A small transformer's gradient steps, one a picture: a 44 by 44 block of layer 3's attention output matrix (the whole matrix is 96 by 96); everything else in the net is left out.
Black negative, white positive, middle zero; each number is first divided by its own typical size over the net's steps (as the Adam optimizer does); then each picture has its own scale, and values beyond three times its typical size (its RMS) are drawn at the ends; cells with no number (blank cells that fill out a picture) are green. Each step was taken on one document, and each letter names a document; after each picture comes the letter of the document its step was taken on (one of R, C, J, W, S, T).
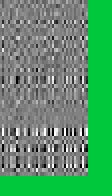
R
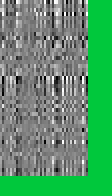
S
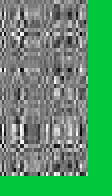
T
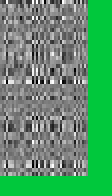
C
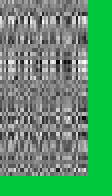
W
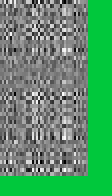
C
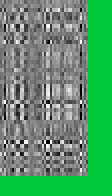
T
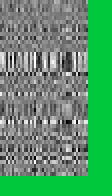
W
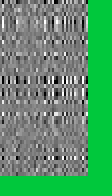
R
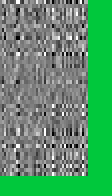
S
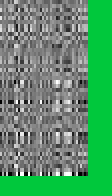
W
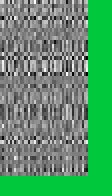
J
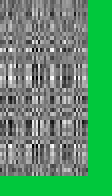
C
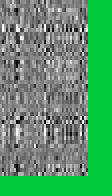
S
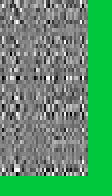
S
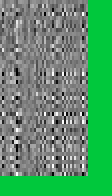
S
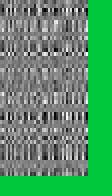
J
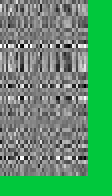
W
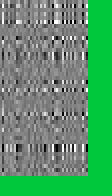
R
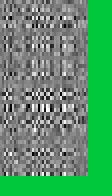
C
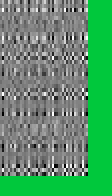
R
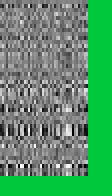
W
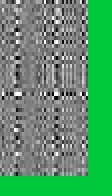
S
